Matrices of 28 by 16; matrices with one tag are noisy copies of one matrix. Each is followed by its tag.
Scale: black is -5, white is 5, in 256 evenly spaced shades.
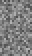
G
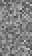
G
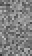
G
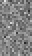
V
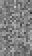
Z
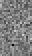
Z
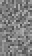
Z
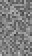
V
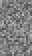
Z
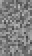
Z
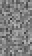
Z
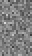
V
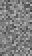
G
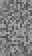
Z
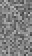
V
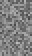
V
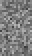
Z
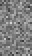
G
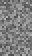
G
